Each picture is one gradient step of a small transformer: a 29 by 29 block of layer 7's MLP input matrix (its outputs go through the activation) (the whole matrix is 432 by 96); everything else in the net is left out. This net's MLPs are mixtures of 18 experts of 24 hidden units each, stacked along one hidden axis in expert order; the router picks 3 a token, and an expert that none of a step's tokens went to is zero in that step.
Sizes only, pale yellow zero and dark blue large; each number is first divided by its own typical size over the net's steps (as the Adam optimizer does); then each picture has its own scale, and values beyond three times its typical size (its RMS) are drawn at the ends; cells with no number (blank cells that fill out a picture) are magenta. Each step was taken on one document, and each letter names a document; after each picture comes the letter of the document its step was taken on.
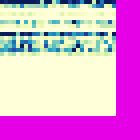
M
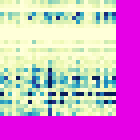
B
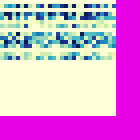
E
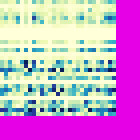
B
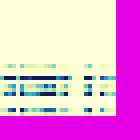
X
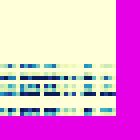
X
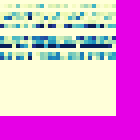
E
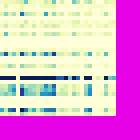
X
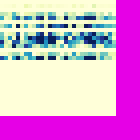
E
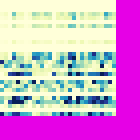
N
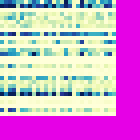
M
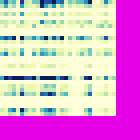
X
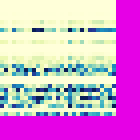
N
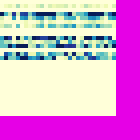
E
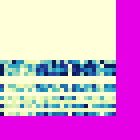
N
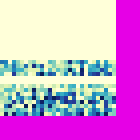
N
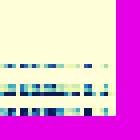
X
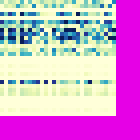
M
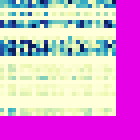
M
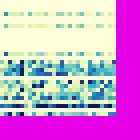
N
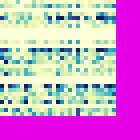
B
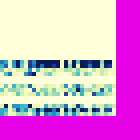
N
